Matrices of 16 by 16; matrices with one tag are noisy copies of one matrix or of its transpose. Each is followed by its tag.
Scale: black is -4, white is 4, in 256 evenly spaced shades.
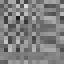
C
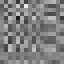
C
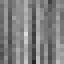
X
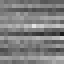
X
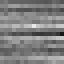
X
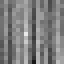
X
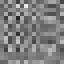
C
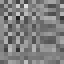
C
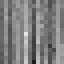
X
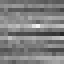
X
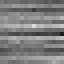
X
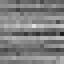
X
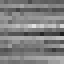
X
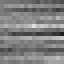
X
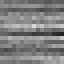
X
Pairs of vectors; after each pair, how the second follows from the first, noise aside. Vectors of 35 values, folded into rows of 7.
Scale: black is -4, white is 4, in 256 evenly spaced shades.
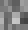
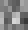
copied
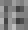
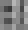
reversed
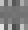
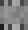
negated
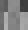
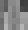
copied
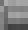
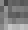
negated
